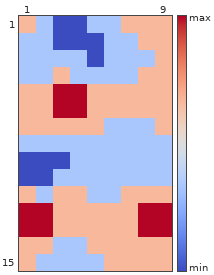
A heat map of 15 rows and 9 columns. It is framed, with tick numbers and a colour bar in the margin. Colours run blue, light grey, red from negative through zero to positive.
The ninth with the lowest average is the top middle. The bottom right is the ninth with the highest average. On average the colour sits 50% of the way up the scale. The middle right is the smoothest part.
